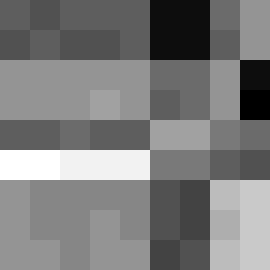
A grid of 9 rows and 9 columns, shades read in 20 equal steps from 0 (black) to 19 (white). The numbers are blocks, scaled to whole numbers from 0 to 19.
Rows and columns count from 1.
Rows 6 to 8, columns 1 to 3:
19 19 18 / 11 10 10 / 11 10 10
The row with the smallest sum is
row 2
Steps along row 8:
down same up down down down up up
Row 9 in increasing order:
5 6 10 11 11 11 11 14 15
